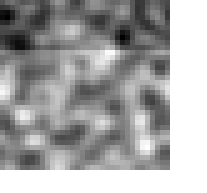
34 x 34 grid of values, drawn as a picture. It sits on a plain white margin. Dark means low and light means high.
The top left is the ninth with the lowest average. No lone cell stands out from its neighbours. A horizontal seam about 30% of the way down splits the table, and the bottom part is higher. The histogram is bell-shaped. The field is mottled with small blotches.
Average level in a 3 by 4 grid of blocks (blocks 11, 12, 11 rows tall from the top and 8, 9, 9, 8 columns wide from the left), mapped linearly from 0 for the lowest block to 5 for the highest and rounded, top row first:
0321 / 4544 / 4445
